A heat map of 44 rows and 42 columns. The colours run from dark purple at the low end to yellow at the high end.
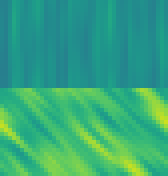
It is made of 2 by 1 panels. Panel 1,1: middling, streaked downward, faint in contrast. Panel 2,1: high, slanting down to the right.
